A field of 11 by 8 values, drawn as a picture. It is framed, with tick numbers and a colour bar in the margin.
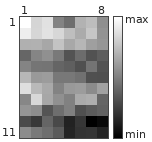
Ninth with the lowest average: bottom right. Slope: up to the top left. Calmest part: centre. Ninth with the highest average: top left. Stripes: horizontal, repeating 2 times. Average level on the scale: 50%.
